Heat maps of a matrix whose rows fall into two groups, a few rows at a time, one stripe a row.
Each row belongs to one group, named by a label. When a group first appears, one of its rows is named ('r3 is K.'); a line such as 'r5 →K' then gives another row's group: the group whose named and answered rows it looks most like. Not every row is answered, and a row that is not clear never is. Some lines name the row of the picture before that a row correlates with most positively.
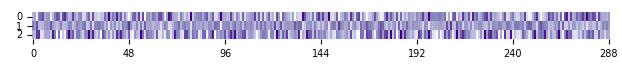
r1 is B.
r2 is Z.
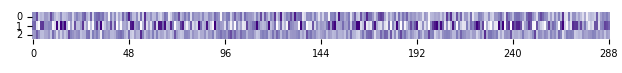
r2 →Z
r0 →B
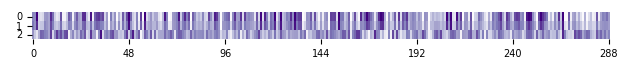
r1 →B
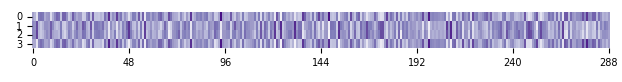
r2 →B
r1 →B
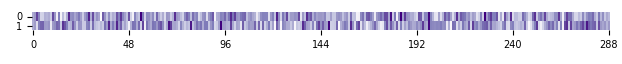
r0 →Z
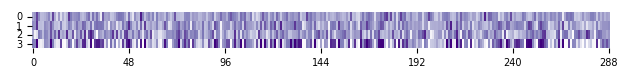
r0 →Z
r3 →B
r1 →B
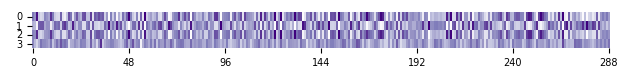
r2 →B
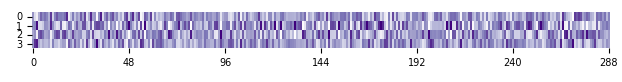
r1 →B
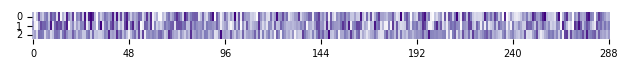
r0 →Z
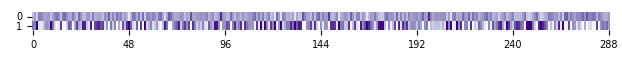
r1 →B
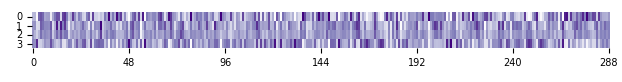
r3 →B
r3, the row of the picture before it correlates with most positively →1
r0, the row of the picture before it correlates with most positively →0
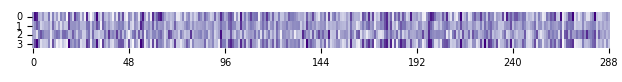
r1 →Z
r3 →Z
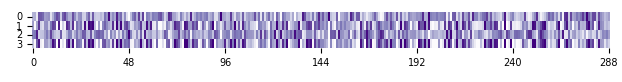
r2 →B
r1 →Z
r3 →Z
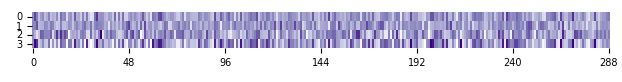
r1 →B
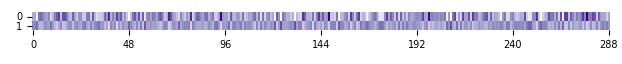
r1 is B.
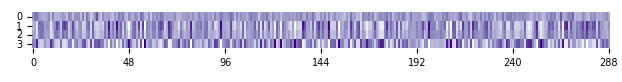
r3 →B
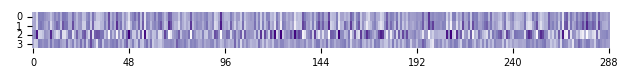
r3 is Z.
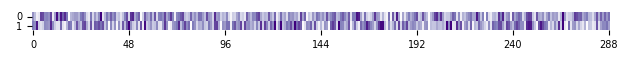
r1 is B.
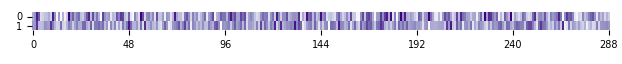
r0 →Z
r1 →B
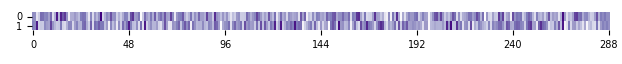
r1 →B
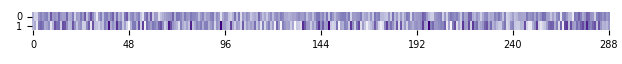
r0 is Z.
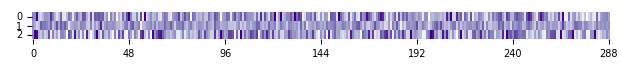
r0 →B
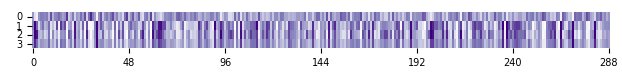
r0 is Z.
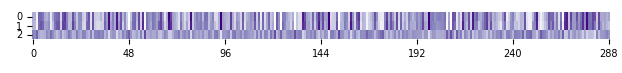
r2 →B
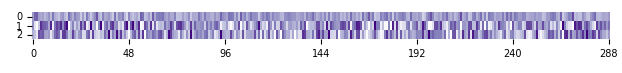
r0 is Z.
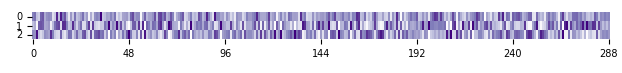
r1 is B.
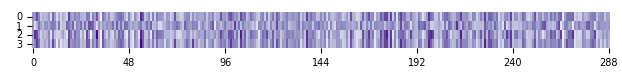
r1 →Z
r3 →Z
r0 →Z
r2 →Z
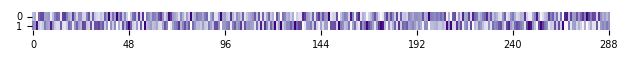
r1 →B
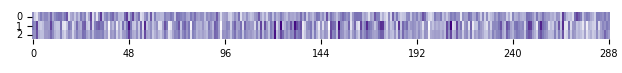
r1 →B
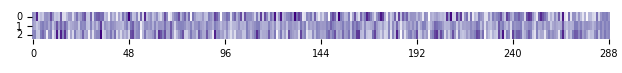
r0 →B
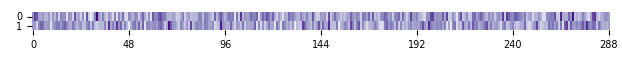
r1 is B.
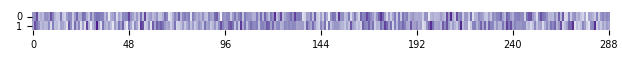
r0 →B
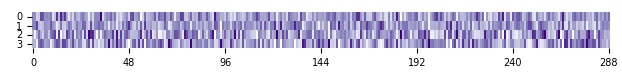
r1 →B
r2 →Z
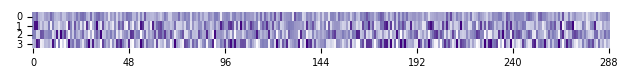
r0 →B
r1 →Z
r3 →Z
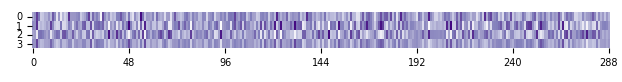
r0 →Z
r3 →B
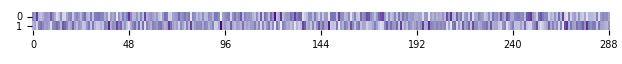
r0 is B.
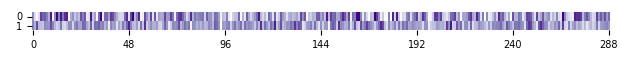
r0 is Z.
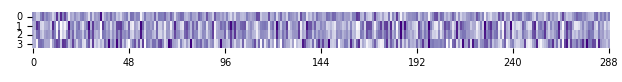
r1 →Z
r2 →Z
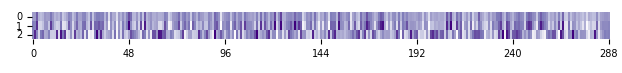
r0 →B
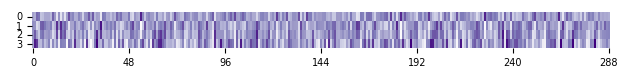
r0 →Z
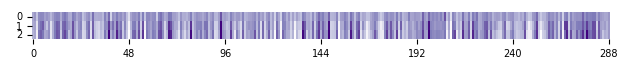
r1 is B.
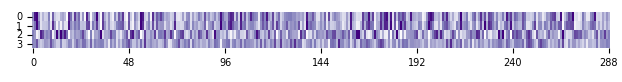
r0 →Z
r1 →Z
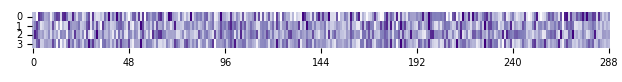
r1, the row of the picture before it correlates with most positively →1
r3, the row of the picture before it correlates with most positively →1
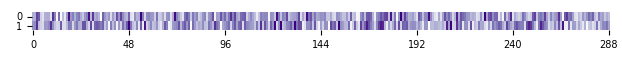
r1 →B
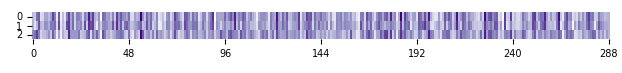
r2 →Z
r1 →Z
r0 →Z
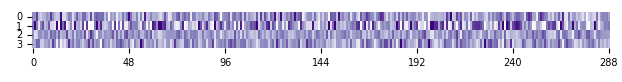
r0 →B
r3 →Z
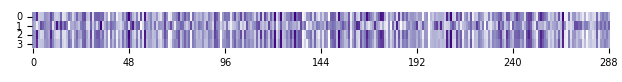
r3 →B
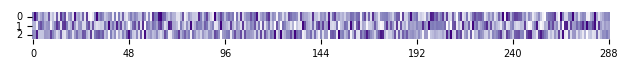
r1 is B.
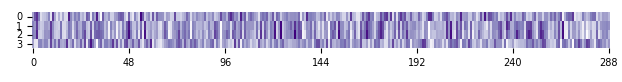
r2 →B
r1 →B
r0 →Z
